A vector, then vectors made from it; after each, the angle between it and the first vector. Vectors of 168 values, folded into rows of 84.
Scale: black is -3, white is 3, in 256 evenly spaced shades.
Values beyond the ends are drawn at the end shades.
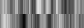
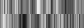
nearly parallel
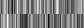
partly aligned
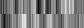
nearly opposite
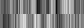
nearly opposite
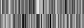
partly aligned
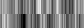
nearly parallel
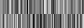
orthogonal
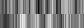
nearly opposite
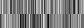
partly aligned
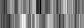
nearly opposite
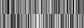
orthogonal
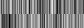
partly opposed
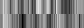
nearly parallel
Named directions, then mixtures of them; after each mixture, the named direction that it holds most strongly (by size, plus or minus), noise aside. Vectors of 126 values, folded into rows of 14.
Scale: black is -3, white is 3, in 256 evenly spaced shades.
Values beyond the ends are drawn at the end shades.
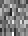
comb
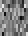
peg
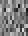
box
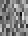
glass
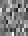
box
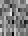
comb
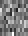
comb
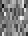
peg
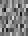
box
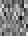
peg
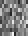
comb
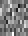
comb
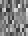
box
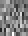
glass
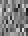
box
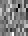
box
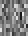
glass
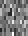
comb
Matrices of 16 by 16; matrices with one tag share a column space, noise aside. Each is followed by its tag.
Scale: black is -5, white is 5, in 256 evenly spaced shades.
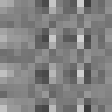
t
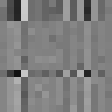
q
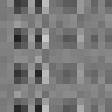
t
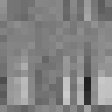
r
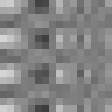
t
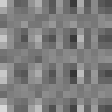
t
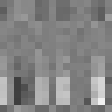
r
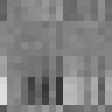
r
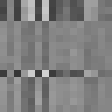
q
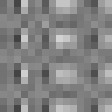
t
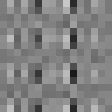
t
